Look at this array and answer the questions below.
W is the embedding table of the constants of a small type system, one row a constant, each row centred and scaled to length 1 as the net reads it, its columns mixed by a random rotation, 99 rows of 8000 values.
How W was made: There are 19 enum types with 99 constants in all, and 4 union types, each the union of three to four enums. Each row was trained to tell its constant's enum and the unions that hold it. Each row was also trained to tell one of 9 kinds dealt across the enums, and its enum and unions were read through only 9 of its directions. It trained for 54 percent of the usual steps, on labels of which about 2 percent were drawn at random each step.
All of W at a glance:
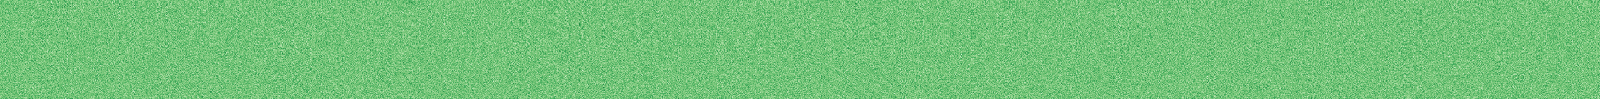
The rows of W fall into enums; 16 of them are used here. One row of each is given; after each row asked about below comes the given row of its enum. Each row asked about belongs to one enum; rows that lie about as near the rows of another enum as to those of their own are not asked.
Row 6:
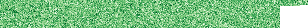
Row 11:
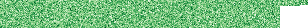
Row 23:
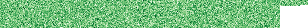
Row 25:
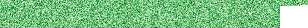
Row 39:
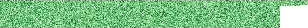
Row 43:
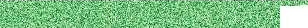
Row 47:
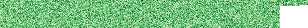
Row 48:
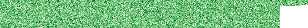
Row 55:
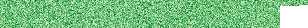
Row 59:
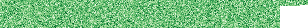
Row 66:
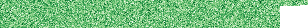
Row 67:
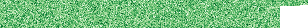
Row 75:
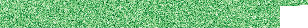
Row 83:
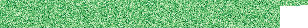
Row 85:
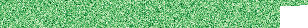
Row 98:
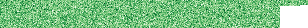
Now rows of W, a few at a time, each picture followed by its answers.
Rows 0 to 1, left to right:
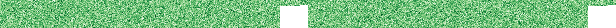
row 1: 47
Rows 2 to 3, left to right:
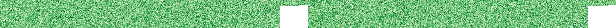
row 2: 47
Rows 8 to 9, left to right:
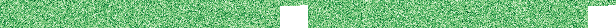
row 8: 66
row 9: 39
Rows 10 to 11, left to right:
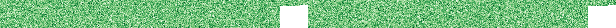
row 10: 67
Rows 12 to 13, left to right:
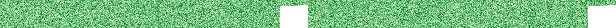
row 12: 67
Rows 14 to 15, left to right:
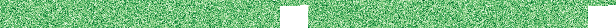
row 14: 25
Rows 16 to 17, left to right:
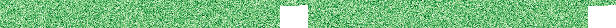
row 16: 47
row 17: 75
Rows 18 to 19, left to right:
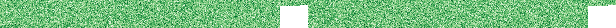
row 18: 11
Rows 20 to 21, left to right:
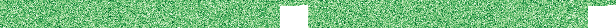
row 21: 59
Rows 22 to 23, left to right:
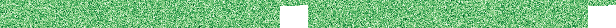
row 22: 67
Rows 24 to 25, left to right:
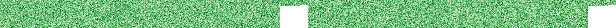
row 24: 23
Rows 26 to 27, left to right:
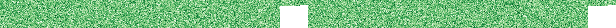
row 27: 55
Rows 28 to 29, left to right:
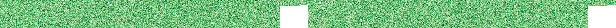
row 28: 59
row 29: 47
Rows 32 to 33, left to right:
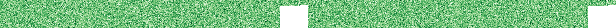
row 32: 98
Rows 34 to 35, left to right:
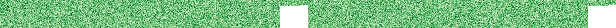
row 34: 98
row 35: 23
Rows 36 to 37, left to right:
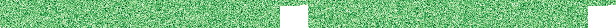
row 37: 67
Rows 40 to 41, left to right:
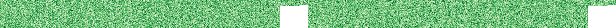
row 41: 83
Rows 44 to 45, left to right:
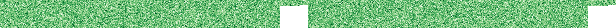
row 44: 43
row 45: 23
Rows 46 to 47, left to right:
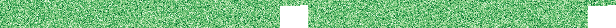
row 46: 83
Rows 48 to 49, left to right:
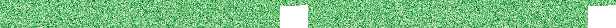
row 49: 55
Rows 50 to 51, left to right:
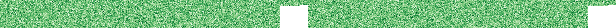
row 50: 55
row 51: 39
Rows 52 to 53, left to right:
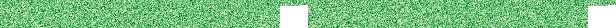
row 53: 59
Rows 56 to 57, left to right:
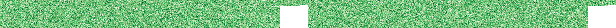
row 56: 47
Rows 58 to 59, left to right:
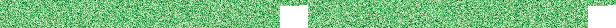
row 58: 55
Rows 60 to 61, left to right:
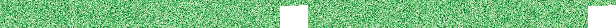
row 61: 66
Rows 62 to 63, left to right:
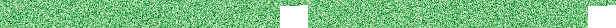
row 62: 43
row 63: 55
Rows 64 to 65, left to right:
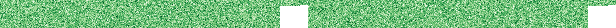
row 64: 75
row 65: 25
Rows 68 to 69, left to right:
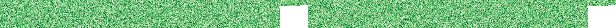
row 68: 23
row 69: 23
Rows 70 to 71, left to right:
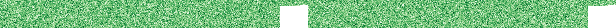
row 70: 67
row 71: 59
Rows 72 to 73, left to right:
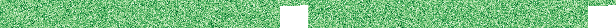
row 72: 66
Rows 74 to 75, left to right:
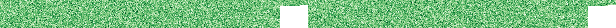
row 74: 43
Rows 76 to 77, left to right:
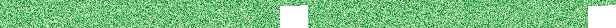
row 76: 11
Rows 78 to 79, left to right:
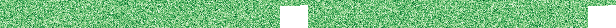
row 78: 11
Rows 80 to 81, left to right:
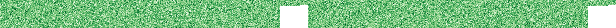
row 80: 25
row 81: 23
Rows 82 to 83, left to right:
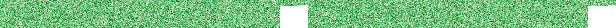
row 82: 47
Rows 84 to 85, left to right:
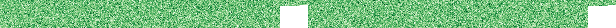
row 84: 59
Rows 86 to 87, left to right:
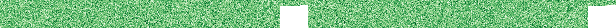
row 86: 43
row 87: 59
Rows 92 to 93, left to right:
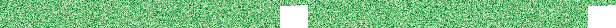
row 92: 98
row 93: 55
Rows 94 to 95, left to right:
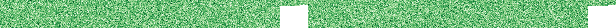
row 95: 11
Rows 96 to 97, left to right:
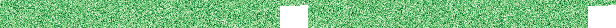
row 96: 83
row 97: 25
